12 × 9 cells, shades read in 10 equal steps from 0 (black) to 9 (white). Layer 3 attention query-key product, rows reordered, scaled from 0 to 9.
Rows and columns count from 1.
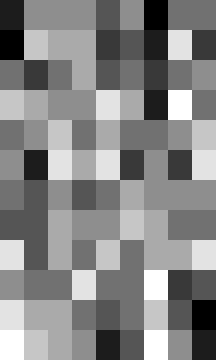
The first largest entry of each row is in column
2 8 4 8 3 3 6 6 1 7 1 1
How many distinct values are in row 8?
5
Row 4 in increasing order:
1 4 5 5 6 6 7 8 9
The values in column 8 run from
2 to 9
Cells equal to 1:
6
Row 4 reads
7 6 5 5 8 6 1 9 4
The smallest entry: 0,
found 3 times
